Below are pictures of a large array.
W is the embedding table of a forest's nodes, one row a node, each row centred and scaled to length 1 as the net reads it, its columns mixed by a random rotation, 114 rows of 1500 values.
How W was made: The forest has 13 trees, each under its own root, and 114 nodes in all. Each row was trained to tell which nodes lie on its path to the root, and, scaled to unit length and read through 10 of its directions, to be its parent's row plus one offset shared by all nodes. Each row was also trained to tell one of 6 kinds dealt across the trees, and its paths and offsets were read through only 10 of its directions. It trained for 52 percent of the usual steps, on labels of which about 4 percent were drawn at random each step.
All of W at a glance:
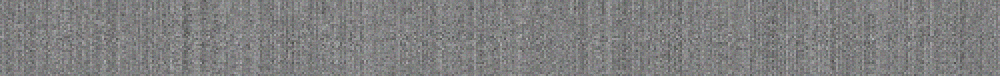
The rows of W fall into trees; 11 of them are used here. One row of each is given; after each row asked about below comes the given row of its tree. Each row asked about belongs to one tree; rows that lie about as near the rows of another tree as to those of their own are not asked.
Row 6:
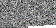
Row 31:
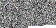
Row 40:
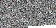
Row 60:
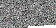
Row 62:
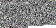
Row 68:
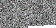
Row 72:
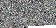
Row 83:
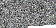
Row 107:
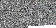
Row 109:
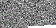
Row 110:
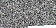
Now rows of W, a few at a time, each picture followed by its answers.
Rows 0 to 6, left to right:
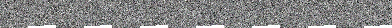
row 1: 83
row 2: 31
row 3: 68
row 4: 68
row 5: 72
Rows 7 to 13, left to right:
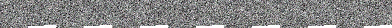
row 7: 83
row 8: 107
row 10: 72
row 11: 110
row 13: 110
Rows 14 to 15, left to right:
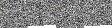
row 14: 110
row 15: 60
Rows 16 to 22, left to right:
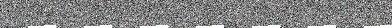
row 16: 6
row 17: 68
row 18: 40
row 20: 83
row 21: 107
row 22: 109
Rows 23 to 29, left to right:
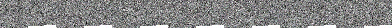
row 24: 68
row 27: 68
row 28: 83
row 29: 62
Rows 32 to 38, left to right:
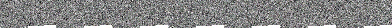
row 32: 110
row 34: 62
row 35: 110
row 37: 72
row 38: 72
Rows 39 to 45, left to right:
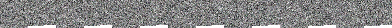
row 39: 110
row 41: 109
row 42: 72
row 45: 68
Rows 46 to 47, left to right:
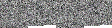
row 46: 6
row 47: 31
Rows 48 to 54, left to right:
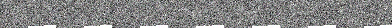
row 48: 83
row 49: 109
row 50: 72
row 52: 68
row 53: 68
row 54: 83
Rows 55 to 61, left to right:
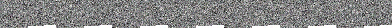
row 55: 110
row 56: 62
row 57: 72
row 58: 60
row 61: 62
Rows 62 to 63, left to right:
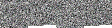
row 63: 68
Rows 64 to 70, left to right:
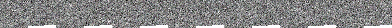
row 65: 31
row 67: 40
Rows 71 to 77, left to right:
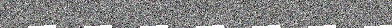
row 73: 72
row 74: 109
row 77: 83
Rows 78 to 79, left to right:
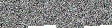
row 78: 72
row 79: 68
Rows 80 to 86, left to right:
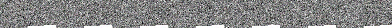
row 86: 83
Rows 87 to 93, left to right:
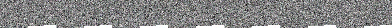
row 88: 62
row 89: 40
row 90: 31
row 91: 110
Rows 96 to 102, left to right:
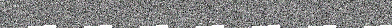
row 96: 62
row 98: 109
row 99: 83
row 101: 62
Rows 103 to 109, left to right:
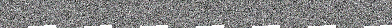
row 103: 110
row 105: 60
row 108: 72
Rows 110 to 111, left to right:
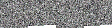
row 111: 83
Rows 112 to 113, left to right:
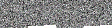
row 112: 110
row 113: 60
